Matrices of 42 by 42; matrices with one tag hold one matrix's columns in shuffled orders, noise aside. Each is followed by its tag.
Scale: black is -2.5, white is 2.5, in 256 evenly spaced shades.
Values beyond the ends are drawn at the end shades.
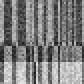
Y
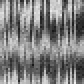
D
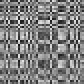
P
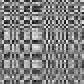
P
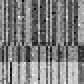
Y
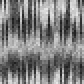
D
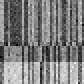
Y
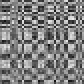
P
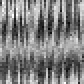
D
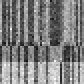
Y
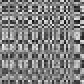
P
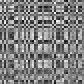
P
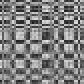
P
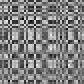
P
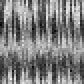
D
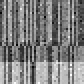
Y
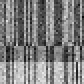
Y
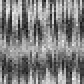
D
